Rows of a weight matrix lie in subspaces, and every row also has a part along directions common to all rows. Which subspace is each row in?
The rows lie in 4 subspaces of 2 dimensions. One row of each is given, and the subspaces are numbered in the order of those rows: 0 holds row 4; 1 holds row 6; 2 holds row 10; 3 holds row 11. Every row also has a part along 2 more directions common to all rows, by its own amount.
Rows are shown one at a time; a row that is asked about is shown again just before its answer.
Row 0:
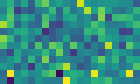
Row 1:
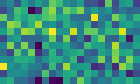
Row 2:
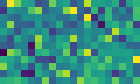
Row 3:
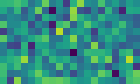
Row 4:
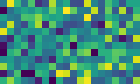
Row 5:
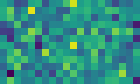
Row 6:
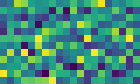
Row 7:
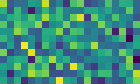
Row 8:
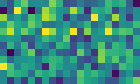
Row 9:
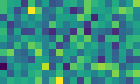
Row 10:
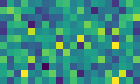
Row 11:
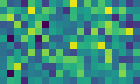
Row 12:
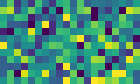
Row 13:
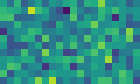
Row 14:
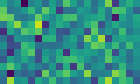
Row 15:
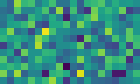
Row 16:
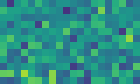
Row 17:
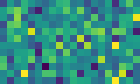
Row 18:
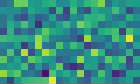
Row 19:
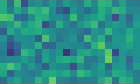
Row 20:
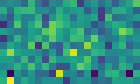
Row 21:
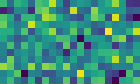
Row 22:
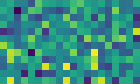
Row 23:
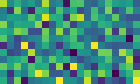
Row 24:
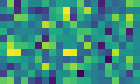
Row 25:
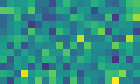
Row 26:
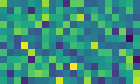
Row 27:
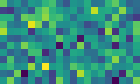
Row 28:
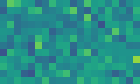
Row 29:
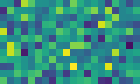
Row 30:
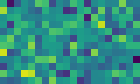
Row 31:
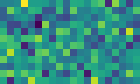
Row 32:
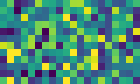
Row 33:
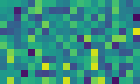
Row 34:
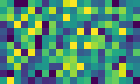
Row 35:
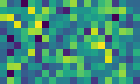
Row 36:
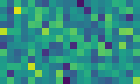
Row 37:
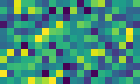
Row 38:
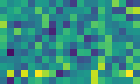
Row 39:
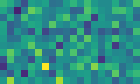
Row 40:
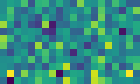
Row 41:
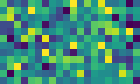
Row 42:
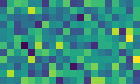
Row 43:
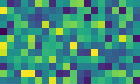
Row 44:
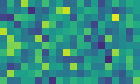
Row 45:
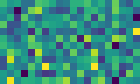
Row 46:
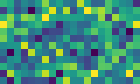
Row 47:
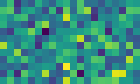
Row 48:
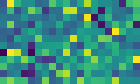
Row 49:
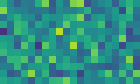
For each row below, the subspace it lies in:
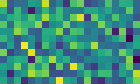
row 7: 0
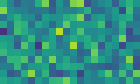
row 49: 0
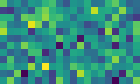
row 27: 2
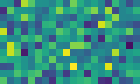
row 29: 3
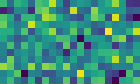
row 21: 2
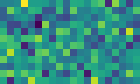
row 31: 3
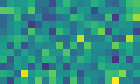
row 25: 2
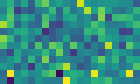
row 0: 1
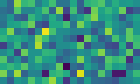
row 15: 1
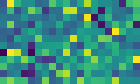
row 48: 0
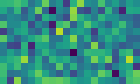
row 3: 0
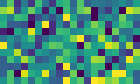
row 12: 1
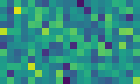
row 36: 1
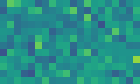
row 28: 0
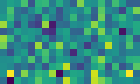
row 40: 1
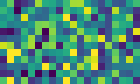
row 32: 2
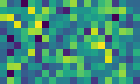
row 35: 3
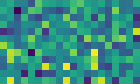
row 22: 2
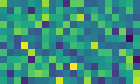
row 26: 0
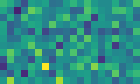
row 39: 2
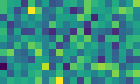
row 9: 2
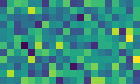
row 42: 0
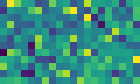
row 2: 0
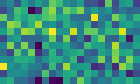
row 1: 2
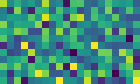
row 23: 0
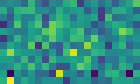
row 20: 1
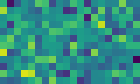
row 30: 0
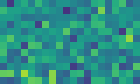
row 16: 0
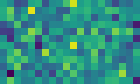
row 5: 3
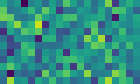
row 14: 3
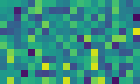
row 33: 2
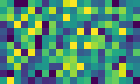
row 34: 3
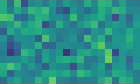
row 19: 3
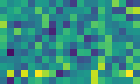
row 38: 1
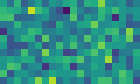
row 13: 3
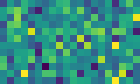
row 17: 2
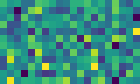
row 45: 2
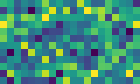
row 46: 1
